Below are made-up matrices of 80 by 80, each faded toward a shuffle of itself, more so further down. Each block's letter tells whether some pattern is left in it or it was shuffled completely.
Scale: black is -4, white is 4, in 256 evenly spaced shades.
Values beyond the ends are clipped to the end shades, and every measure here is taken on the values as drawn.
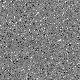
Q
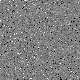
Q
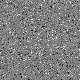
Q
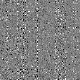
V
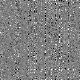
V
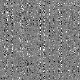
V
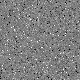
Q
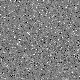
Q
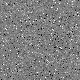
Q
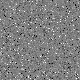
Q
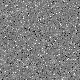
Q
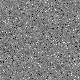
Q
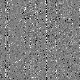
V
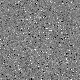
Q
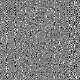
V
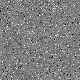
Q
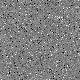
Q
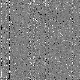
V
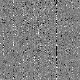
V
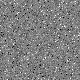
Q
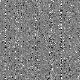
V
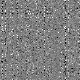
V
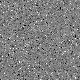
Q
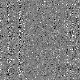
V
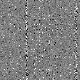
V
